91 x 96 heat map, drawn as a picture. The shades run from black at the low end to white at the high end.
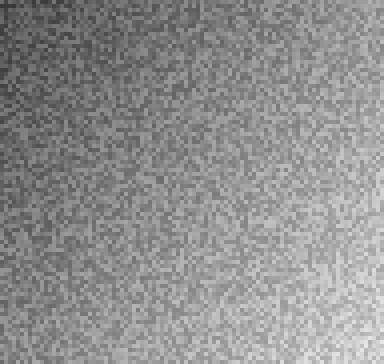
Grain: fine. Ninth with the lowest average: top left. Slope: up to the bottom right. Stripes: none.
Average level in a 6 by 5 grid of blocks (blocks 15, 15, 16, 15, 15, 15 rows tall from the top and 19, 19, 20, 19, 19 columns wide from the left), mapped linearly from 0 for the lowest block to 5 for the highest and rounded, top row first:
01123
01233
12234
12334
22345
23445
